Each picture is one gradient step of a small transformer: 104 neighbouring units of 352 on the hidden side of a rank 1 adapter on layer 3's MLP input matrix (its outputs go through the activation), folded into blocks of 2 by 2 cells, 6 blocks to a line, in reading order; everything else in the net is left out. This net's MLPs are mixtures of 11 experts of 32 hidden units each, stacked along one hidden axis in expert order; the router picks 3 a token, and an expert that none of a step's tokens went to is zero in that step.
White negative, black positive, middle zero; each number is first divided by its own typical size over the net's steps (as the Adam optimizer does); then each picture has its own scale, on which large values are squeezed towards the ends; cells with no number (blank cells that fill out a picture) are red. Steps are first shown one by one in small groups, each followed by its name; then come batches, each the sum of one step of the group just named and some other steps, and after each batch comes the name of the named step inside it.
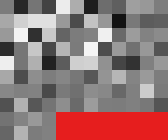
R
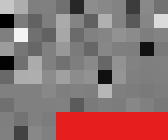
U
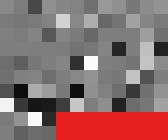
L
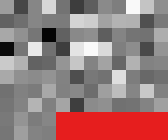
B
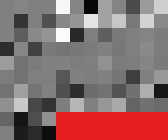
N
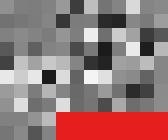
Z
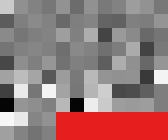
Z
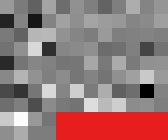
L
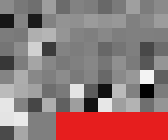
U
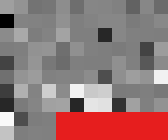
U
